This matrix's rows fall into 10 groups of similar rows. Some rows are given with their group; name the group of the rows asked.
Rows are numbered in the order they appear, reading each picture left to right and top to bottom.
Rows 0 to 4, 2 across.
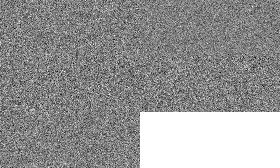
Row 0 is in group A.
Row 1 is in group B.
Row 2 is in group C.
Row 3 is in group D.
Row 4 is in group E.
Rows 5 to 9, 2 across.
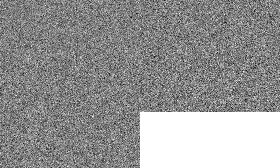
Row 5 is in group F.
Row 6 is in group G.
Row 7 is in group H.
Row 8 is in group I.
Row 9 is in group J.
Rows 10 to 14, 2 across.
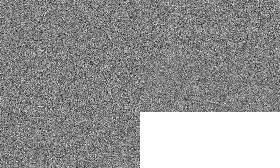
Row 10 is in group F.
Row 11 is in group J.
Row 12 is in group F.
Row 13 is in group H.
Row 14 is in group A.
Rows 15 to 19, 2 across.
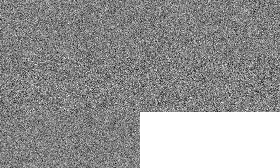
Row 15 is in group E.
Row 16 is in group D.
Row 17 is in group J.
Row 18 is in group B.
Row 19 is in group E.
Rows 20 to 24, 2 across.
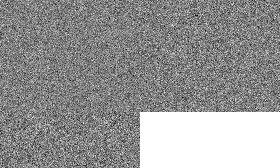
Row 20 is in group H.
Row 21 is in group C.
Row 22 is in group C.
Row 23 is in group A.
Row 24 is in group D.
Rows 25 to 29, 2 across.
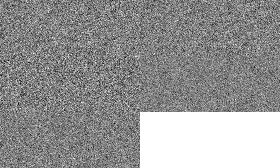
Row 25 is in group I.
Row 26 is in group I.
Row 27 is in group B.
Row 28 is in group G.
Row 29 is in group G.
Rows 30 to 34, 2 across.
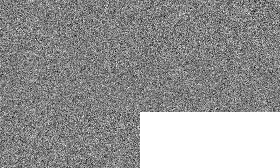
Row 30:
E
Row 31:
D
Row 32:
C
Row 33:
G
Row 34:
I
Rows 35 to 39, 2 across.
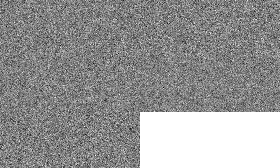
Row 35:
A
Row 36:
A
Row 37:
I
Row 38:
J
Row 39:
G
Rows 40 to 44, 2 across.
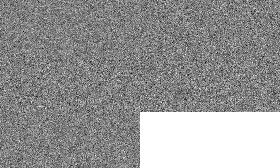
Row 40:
J
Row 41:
G
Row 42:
F
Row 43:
A
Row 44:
G
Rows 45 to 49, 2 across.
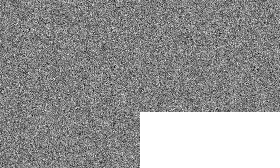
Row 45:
J
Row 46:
A
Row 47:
G
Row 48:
G
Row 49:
D
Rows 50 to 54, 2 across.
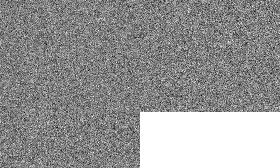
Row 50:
A
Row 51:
I
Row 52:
C
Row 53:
F
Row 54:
C
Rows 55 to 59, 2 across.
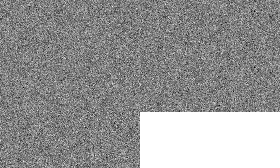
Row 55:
B
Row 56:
G
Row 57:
J
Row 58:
G
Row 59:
G
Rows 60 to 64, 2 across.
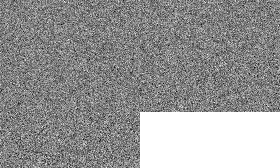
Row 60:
J
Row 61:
J
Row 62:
G
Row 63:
H
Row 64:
F
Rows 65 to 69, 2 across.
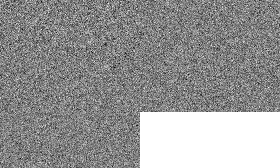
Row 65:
I
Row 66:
H
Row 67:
D
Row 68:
C
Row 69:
F
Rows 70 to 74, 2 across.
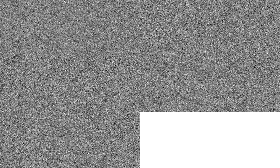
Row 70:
J
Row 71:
E
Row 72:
I
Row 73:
J
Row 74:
J
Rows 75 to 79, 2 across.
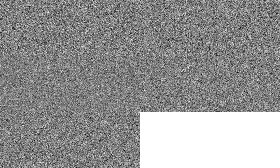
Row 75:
B
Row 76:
F
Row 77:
C
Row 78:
F
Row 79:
F
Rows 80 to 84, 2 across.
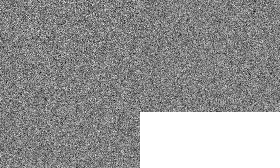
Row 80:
J
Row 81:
D
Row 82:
A
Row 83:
F
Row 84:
A
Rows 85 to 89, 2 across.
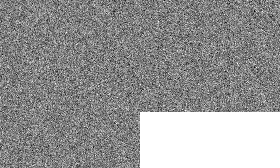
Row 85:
D
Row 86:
G
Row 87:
C
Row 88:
G
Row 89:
G
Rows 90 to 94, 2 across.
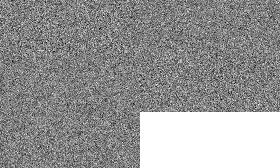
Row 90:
F
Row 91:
F
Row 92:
I
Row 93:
E
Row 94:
D
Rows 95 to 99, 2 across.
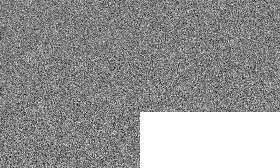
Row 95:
H
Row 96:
C
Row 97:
H
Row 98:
E
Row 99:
A
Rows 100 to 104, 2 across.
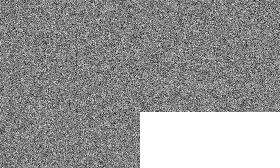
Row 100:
A
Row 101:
H
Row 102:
F
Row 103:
J
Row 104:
D
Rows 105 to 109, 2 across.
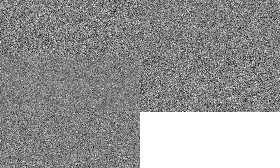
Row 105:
D
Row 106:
F
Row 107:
J
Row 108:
I
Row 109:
G
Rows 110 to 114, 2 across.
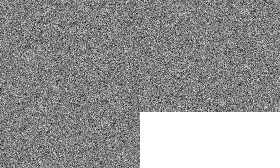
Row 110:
F
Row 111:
D
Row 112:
H
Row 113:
F
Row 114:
D
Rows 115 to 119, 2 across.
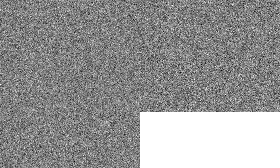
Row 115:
C
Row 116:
J
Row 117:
E
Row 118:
A
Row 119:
D
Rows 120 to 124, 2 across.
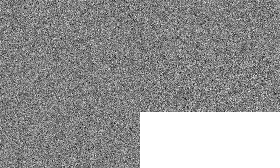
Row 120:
C
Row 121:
J
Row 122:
D
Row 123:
A
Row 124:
G
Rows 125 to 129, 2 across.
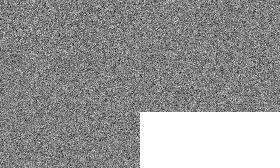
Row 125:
E
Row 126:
E
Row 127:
I
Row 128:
A
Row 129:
F
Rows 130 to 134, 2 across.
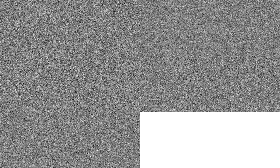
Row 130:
D
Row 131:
J
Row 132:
E
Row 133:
C
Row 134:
C
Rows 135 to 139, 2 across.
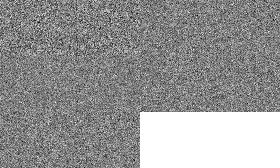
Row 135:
F
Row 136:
C
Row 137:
A
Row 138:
C
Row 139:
I
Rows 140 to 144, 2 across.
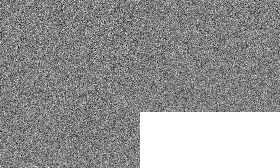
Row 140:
B
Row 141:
H
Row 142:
D
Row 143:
A
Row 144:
E
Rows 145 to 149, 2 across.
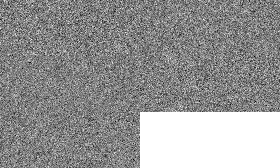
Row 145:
E
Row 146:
D
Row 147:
B
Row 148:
H
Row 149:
I
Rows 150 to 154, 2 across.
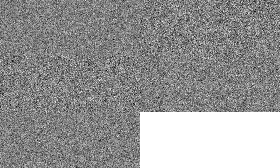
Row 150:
A
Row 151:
D
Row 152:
I
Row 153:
J
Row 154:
F
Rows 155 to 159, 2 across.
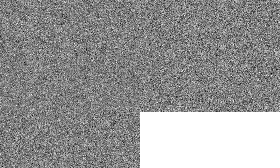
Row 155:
J
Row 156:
F
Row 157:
C
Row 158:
F
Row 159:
D
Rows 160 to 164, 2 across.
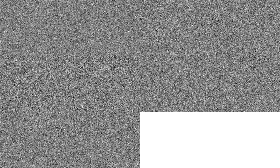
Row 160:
C
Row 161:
E
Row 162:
D
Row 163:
D
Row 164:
C
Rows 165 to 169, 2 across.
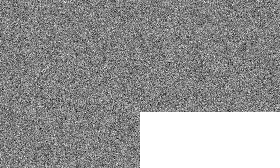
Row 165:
J
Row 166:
J
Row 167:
F
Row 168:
B
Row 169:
A
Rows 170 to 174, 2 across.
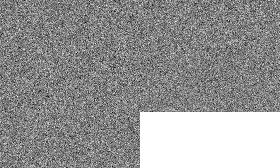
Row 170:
G
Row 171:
I
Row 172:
D
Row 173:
E
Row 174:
C
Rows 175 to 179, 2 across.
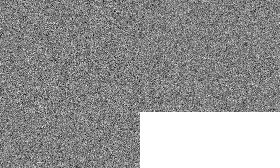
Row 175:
G
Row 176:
I
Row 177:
H
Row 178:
J
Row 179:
F
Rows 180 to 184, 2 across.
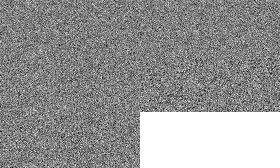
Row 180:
H
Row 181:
H
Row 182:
E
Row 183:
F
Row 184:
E
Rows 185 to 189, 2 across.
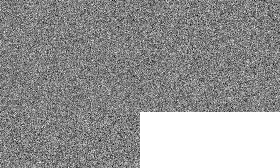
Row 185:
C
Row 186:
C
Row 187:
C
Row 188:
I
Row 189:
F
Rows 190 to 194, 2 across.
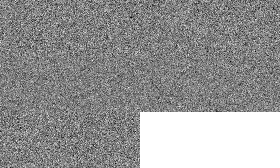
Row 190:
F
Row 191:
I
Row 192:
C
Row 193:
F
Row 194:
E
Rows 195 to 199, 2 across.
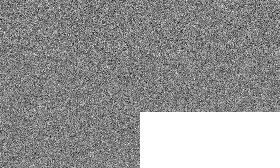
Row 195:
E
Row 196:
F
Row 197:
F
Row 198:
A
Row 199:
C
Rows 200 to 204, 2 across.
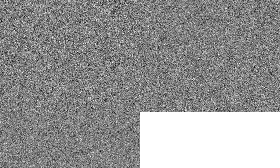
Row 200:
D
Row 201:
B
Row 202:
I
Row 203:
G
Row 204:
C
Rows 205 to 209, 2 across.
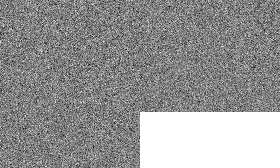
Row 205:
H
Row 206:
B
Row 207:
I
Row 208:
D
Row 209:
G
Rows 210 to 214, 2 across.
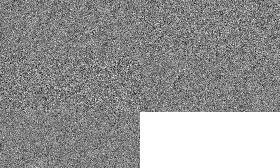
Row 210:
I
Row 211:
A
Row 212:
A
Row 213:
D
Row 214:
H
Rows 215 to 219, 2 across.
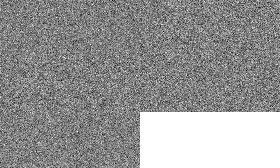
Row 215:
C
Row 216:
J
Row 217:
J
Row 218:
B
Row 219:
E
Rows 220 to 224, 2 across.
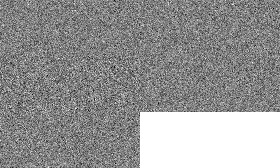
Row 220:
H
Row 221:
H
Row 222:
G
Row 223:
B
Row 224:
E
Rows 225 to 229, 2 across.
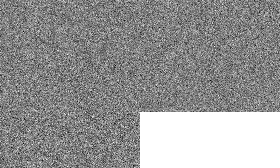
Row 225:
J
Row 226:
H
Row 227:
E
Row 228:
E
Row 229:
J
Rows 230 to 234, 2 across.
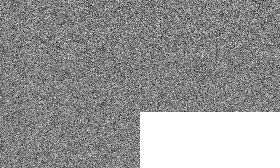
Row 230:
J
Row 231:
A
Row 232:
J
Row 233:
B
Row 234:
I
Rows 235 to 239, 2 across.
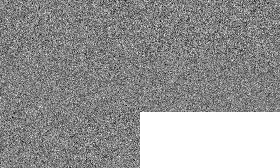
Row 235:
D
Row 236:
D
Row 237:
H
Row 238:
C
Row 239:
I
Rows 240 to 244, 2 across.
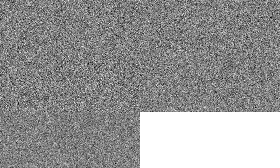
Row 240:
B
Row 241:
F
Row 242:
B
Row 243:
E
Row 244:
E
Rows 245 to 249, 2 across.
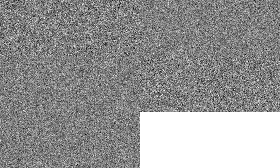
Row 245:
I
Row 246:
H
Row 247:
A
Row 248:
E
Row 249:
G
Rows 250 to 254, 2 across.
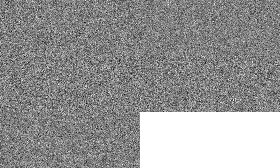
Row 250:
A
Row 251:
H
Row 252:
F
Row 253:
A
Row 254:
J
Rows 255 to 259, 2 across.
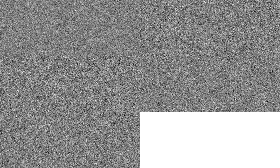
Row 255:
H
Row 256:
J
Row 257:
I
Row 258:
G
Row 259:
D
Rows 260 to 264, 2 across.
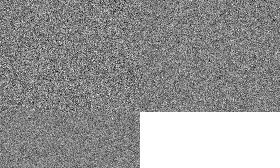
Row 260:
D
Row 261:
C
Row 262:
C
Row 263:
D
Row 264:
B
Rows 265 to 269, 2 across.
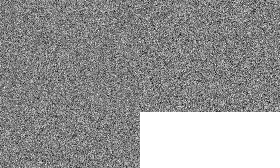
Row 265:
A
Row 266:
D
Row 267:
C
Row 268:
F
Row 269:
F
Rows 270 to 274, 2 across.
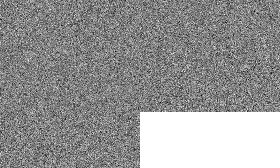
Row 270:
E
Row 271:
G
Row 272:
H
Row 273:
F
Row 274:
A
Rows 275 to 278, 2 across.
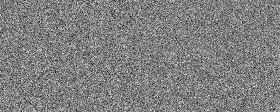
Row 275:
G
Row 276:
E
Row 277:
F
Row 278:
J
